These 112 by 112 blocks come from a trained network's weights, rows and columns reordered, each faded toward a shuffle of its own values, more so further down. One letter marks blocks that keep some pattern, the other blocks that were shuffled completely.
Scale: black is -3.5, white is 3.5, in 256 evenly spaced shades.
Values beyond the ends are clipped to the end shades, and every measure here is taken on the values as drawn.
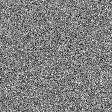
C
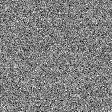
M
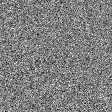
C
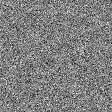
C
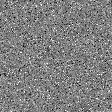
C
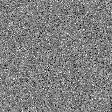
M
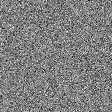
C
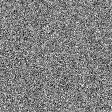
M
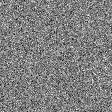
C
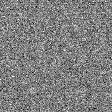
M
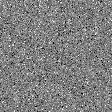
C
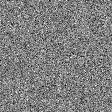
C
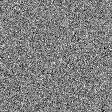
C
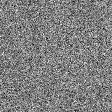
C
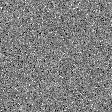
C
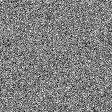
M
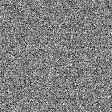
M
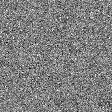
M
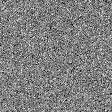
C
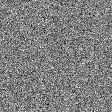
M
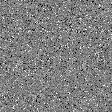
M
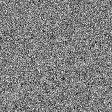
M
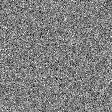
C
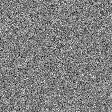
C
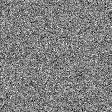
M
